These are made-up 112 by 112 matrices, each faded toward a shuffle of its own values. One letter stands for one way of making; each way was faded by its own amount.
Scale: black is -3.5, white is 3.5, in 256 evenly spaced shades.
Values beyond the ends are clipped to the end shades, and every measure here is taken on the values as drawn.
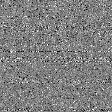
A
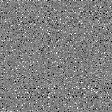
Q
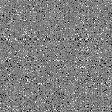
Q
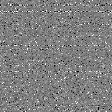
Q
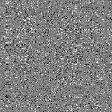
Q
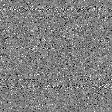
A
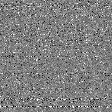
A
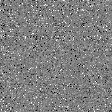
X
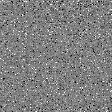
X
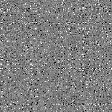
Q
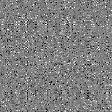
Q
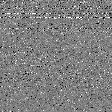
A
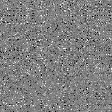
Q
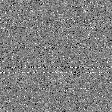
A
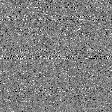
A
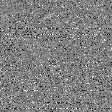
A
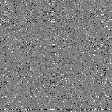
Q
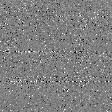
X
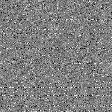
A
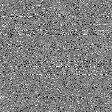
A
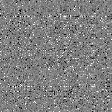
Q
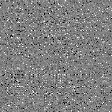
Q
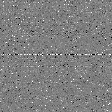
Q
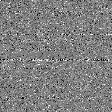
A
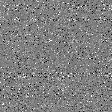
X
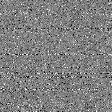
A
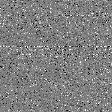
X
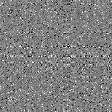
Q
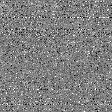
A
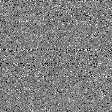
A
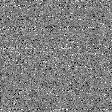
A
